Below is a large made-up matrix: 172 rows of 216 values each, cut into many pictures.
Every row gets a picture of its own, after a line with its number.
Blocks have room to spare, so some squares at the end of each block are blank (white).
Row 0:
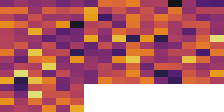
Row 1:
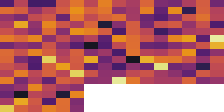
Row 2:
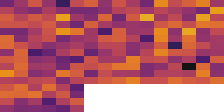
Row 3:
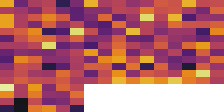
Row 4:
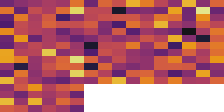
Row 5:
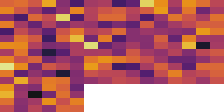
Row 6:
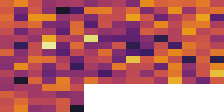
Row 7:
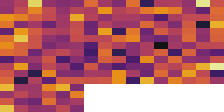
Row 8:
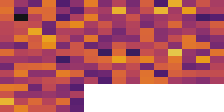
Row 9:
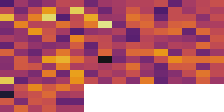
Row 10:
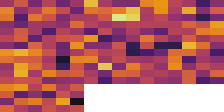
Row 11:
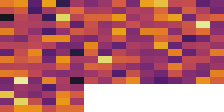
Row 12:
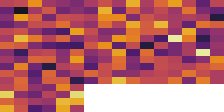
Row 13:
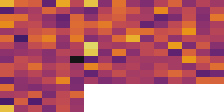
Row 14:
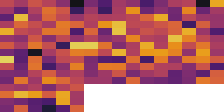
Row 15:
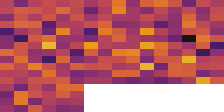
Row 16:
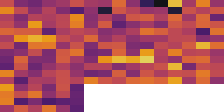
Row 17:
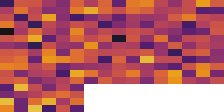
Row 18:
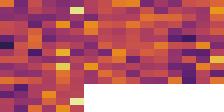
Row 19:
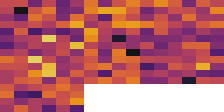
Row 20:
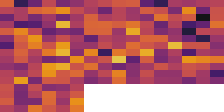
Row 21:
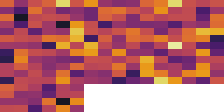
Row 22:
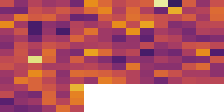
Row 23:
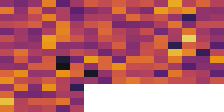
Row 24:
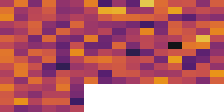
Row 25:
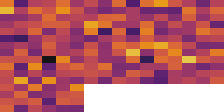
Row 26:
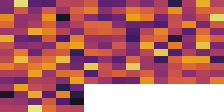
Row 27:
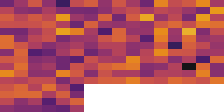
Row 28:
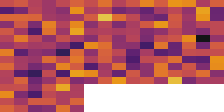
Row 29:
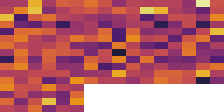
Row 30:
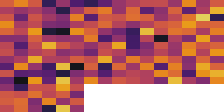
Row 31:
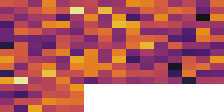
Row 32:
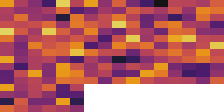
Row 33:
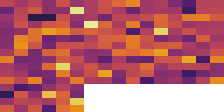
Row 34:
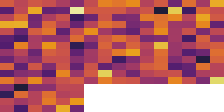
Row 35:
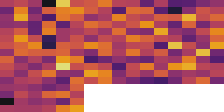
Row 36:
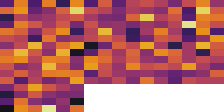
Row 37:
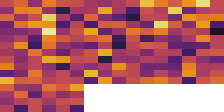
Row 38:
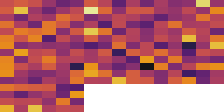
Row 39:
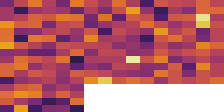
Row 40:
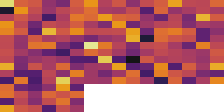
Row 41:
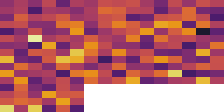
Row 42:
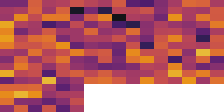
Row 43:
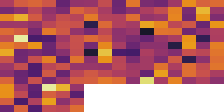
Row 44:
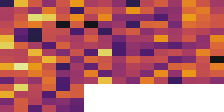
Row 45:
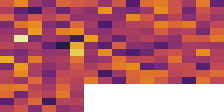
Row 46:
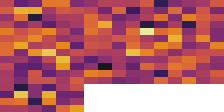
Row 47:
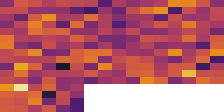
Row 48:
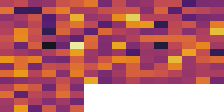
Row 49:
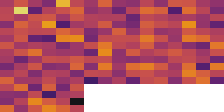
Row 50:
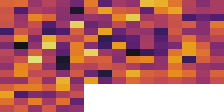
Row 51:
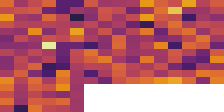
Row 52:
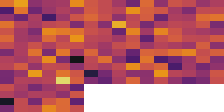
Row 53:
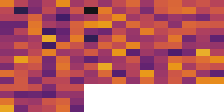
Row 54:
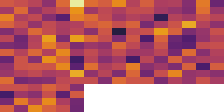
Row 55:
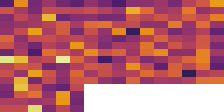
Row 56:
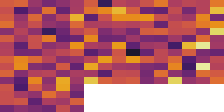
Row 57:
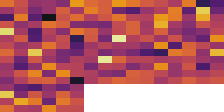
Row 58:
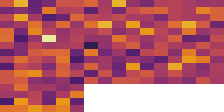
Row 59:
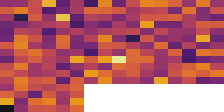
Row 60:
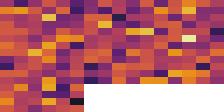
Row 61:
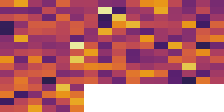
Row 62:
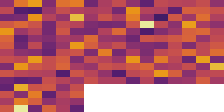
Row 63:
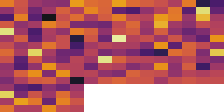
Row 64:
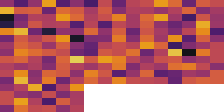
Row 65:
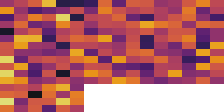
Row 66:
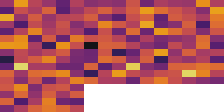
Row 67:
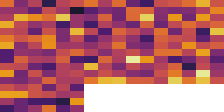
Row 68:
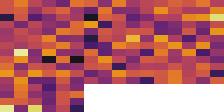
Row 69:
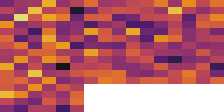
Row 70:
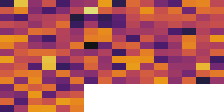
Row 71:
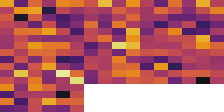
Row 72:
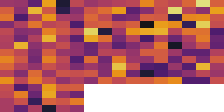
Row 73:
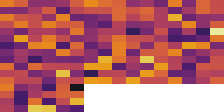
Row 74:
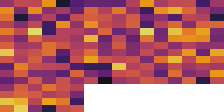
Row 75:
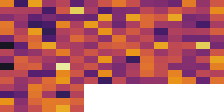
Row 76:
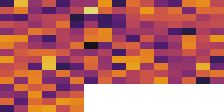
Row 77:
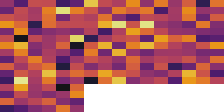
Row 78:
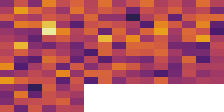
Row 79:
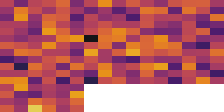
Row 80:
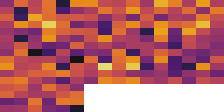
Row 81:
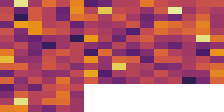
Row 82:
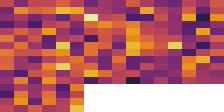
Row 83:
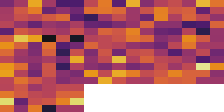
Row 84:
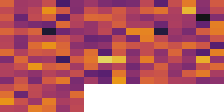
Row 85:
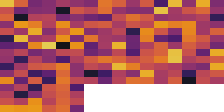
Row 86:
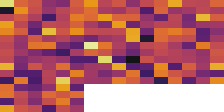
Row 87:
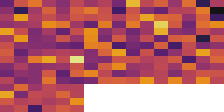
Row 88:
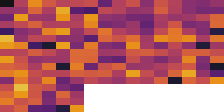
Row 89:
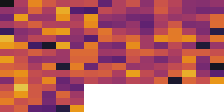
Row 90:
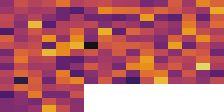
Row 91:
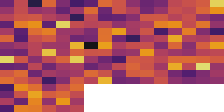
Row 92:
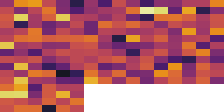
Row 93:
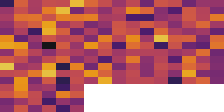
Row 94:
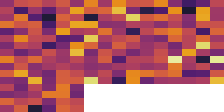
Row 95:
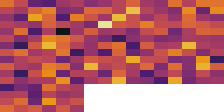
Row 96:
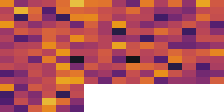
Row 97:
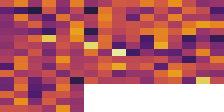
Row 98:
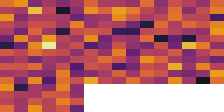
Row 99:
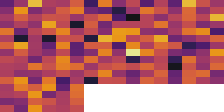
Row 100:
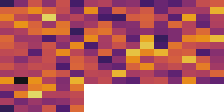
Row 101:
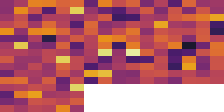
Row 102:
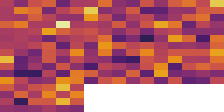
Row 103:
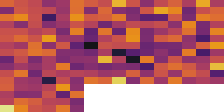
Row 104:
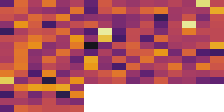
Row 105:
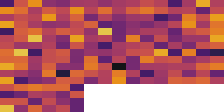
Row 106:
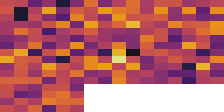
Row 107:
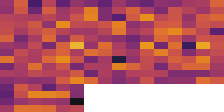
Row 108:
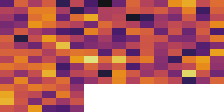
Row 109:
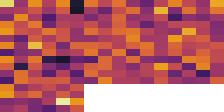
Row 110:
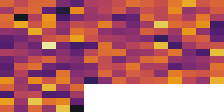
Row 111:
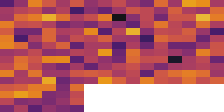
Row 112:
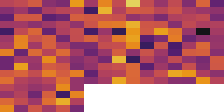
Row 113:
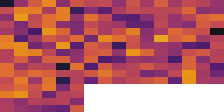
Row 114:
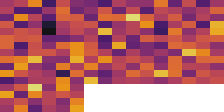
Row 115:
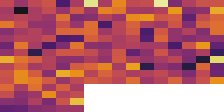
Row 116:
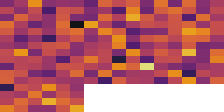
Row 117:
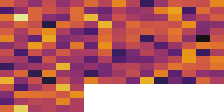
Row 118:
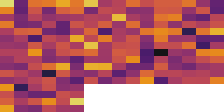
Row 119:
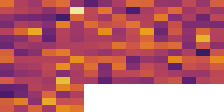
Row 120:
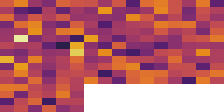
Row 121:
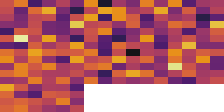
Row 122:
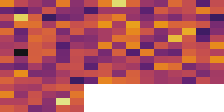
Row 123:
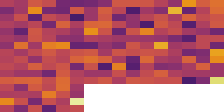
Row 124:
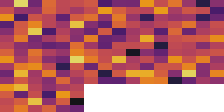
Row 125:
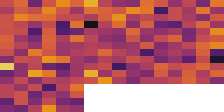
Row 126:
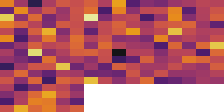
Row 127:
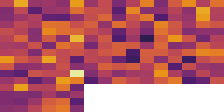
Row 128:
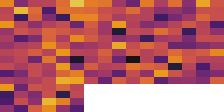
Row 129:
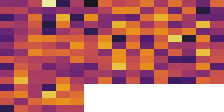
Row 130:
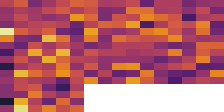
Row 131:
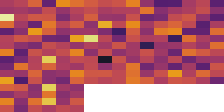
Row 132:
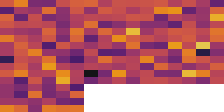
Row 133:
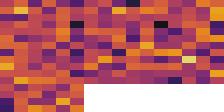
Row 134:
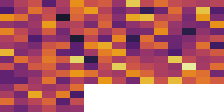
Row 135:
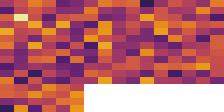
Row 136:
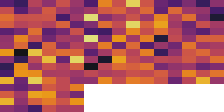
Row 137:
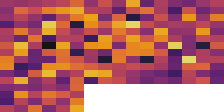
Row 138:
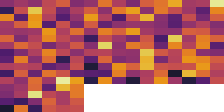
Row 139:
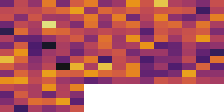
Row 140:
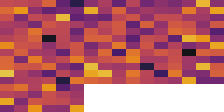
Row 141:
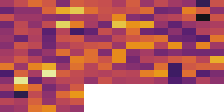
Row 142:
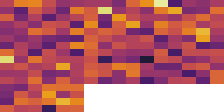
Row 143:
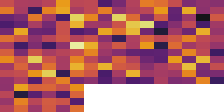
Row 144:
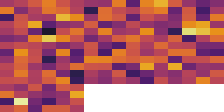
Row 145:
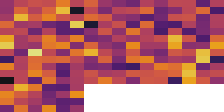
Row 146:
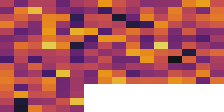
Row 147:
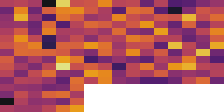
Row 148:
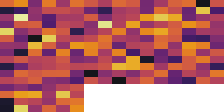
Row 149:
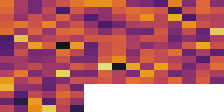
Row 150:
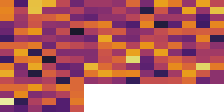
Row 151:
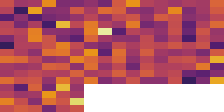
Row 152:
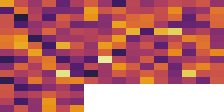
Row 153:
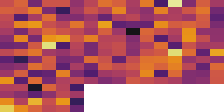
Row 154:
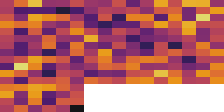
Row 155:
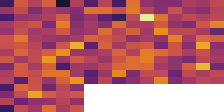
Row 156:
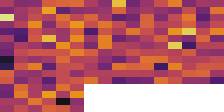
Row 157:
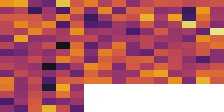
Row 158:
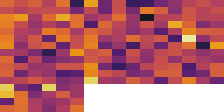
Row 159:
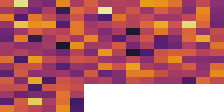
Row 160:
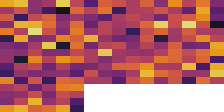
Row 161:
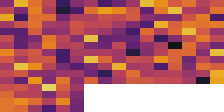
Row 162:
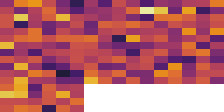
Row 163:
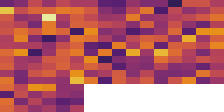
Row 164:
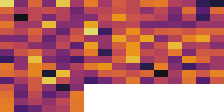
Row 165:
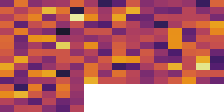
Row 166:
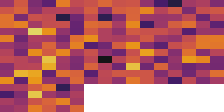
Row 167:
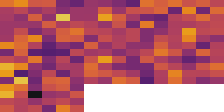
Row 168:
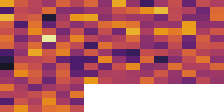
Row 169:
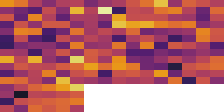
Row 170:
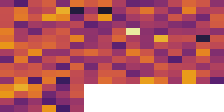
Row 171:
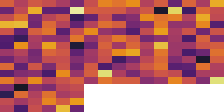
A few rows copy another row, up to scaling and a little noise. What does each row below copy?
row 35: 147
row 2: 27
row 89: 88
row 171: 34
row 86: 40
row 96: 128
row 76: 70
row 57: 63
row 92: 162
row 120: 45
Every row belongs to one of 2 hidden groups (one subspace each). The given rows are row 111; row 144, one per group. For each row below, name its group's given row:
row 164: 144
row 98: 111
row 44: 111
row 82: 111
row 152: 144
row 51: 111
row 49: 111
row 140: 144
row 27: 111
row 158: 144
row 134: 144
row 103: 144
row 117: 144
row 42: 111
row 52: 144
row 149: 111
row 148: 144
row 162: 144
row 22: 111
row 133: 144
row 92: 144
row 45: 111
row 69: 111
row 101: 111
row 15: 144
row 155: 144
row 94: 111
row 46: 111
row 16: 111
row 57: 144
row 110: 111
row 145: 111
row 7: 144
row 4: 144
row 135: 144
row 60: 111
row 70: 144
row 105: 144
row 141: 111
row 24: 111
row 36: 144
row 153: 111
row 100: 144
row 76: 144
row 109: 144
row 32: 144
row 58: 144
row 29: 144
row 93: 111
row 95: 111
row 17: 144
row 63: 144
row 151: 111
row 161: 111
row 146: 111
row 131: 144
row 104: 144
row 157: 111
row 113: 111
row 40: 144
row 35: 111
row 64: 144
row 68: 144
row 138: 144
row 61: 111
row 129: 144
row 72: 111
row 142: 111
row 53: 144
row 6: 111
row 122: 144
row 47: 111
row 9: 144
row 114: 111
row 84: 111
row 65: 144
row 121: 111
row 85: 111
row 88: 111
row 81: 111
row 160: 111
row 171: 111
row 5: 144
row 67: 111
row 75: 111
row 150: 144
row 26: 144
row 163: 144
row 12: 144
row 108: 111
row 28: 144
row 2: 111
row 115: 111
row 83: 144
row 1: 144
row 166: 144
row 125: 111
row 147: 111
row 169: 111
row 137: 111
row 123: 111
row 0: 144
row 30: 111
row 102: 144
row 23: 111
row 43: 144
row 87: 144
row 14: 144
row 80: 111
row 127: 144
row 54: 144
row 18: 111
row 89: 111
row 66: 144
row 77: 111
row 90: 144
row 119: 111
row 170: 111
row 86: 144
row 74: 111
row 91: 144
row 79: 111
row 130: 144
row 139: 111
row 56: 111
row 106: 111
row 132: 144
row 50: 111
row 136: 144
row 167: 144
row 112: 144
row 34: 111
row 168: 144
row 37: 111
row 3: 111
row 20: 111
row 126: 144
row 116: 111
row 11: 144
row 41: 144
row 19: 111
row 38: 144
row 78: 111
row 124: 111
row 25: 144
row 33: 111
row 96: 144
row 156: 144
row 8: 111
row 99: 111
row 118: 144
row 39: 111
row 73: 111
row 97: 144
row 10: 111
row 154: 111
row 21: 144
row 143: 111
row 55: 144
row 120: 111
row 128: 144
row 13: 144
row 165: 111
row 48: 111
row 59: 144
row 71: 144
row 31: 111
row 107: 144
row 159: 111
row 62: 111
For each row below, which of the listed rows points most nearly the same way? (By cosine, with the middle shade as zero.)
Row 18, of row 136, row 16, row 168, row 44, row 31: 31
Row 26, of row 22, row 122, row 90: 90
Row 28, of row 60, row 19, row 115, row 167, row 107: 167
